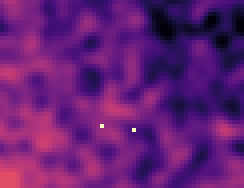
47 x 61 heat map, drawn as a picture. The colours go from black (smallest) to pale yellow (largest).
Grain: blotchy. Lone odd cells: 2, each higher than its neighbours. Slope: up to the bottom left. Ninth with the lowest average: top right. Average level on the scale: 30%. Ninth with the highest average: bottom left. Mirror symmetry: none.
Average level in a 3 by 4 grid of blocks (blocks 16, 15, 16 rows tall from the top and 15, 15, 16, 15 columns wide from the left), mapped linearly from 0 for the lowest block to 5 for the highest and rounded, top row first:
3210 / 4321 / 5322
